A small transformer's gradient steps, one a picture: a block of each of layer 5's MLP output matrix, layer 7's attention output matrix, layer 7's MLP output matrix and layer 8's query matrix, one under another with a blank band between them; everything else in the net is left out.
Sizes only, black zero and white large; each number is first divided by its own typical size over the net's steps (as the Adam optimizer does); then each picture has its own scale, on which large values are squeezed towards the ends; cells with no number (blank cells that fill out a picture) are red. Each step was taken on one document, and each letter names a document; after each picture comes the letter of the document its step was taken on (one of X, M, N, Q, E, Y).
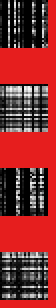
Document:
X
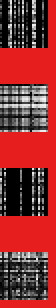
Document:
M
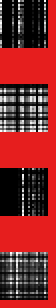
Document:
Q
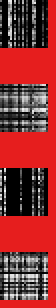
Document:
M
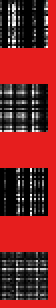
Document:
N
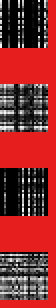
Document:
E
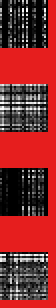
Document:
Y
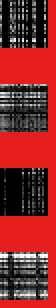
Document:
Y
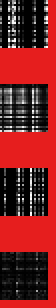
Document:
N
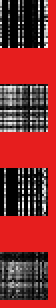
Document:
E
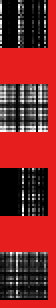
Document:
Q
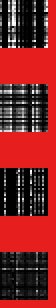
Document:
N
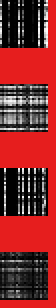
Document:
E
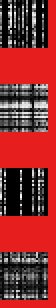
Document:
M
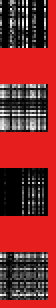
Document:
Y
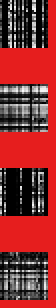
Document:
M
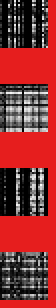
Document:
X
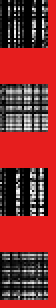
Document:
X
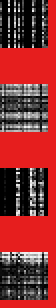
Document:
X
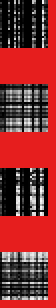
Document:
X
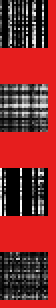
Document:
M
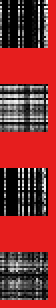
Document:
E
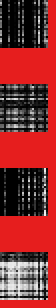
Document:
E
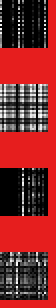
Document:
Q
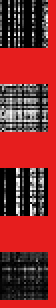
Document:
X
